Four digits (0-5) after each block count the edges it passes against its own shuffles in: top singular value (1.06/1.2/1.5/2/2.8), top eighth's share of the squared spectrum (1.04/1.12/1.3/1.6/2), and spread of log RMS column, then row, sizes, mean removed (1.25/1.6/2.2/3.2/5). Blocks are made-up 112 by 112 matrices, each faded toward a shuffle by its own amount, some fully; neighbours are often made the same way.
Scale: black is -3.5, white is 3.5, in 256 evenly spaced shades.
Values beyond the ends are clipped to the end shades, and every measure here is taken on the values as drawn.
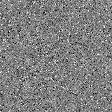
2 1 0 0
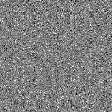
4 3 2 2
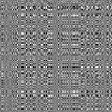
5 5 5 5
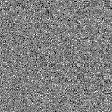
4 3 1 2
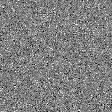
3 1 0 0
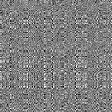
5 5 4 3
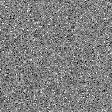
3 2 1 0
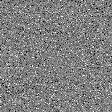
3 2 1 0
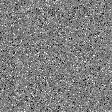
2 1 0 0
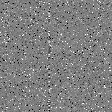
3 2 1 0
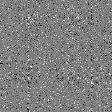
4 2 1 1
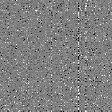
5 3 2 1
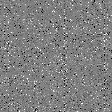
4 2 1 0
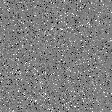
2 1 0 0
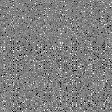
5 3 2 2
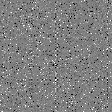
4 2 1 0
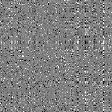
5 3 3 2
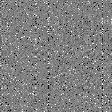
4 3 2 1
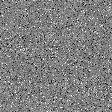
0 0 0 0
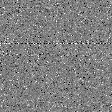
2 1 0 2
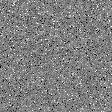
0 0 0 0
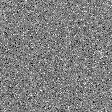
2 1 0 0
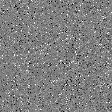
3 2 2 1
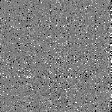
3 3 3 2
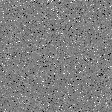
0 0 0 0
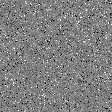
0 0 0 0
